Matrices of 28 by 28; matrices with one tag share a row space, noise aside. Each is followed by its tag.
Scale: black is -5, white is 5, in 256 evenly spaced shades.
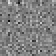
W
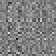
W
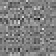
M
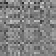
M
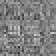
M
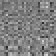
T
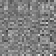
T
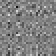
W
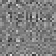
W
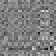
T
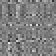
W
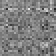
T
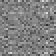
T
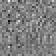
W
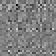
W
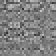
M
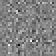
W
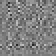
W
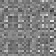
T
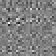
W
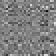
T
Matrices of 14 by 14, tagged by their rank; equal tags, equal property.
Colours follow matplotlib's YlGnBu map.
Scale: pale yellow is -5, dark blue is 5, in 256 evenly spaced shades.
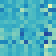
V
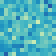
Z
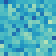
Z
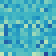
V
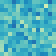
Z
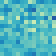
V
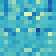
V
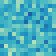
Z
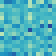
V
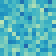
Z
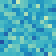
Z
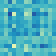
V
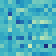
V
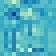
V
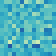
V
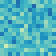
Z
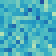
Z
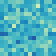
Z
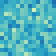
Z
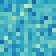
Z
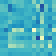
V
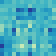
V
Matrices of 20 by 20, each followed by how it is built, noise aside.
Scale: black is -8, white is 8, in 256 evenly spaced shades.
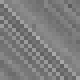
Toeplitz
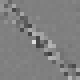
banded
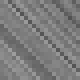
Toeplitz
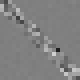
banded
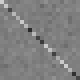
diagonal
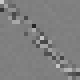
banded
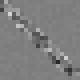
banded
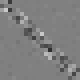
banded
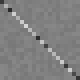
diagonal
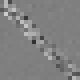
banded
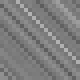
Toeplitz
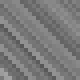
Toeplitz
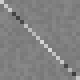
diagonal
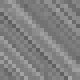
Toeplitz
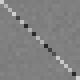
diagonal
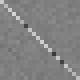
diagonal
